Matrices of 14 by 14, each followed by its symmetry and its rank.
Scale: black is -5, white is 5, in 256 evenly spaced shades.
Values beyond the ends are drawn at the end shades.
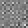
symmetric, rank three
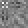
symmetric, rank three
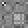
symmetric, rank three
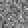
neither, full rank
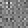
neither, rank three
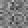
neither, rank three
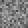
neither, full rank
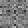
neither, rank three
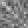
symmetric, rank three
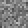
neither, full rank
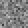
neither, full rank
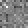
symmetric, rank three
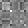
symmetric, rank three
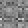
neither, rank three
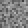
neither, full rank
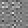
neither, rank three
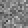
neither, full rank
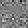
neither, rank three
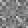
symmetric, rank three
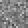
neither, full rank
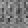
neither, rank three
